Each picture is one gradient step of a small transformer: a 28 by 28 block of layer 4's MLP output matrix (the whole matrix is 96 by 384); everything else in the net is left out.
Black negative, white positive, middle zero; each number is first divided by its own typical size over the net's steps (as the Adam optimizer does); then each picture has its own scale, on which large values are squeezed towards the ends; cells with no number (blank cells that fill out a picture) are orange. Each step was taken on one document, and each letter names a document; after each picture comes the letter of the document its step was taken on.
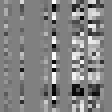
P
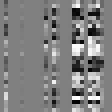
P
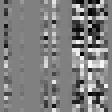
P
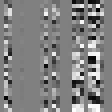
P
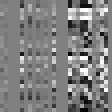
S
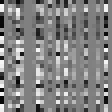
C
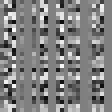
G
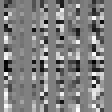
G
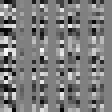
G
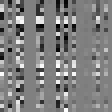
C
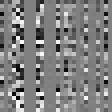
C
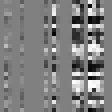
P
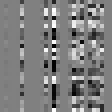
P
